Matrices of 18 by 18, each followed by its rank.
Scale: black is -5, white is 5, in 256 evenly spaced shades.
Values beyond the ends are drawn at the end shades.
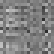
three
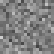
full rank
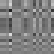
one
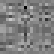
three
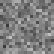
full rank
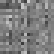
three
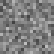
full rank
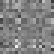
three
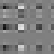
one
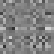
three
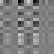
one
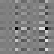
one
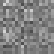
three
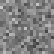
full rank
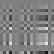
one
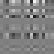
one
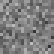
full rank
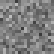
full rank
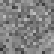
full rank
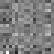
three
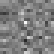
three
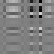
one
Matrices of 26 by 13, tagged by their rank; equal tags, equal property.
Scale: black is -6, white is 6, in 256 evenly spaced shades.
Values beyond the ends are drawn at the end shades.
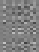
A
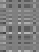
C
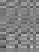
A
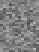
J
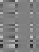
C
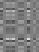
C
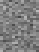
J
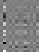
A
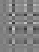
C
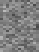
J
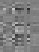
A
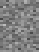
J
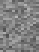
J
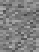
J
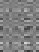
A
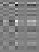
C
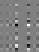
C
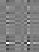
C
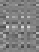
A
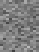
J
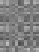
A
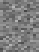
J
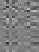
A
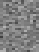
J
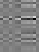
C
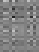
A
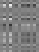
C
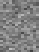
J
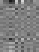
A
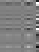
C
